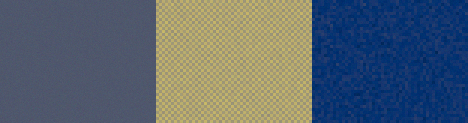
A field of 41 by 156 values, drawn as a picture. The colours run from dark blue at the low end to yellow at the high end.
It is made of 1 by 3 panels. Panel 1,1: low, flat. Panel 1,2: high, checkered. Panel 1,3: very low, fine-grained, faint in contrast.
